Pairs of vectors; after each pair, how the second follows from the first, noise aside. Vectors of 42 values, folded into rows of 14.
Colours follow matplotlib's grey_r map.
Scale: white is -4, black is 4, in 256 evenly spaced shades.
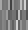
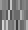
reversed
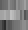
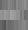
shrunk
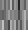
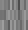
shrunk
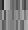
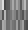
negated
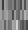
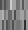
reversed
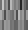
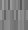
shrunk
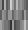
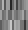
negated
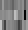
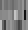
copied
